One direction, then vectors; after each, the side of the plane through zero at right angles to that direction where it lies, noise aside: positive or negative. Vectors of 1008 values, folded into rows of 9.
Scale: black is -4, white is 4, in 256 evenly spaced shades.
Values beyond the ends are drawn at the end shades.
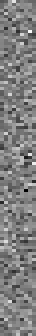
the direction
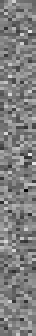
positive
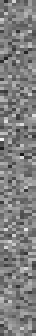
positive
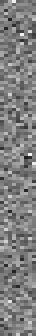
positive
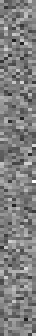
negative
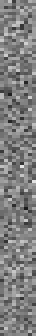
negative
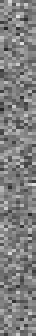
positive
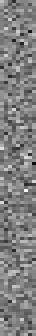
negative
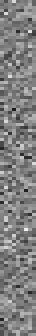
positive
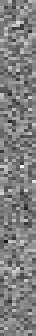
negative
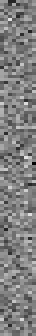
negative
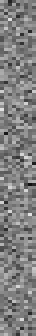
negative
